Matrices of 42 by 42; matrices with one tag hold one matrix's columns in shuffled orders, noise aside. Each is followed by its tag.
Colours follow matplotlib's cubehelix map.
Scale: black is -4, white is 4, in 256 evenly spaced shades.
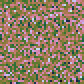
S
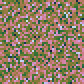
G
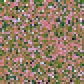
S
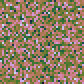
G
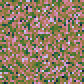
S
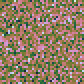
S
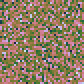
G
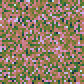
S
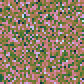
G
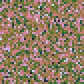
S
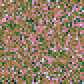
S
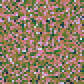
S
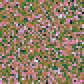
G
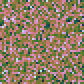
S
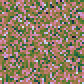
G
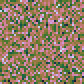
S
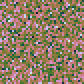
G
